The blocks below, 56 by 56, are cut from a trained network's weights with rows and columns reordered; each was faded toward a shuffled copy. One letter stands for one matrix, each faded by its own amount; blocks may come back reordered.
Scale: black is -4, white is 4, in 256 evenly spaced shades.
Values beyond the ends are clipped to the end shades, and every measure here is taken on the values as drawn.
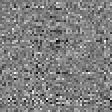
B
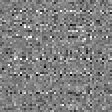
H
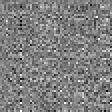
B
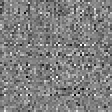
B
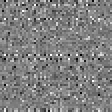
H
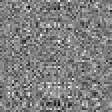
B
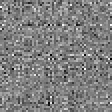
B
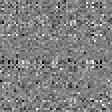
H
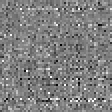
H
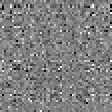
H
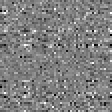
H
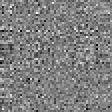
H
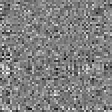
H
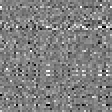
H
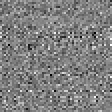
B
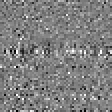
H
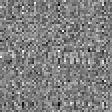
B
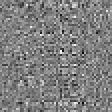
H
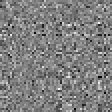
H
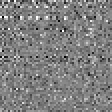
H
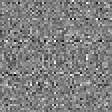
B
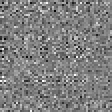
B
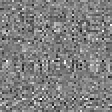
B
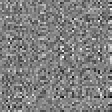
B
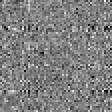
H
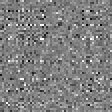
H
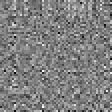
B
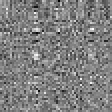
B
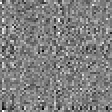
B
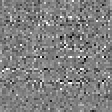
H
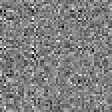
B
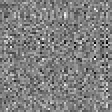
B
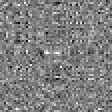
B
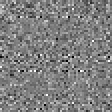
B
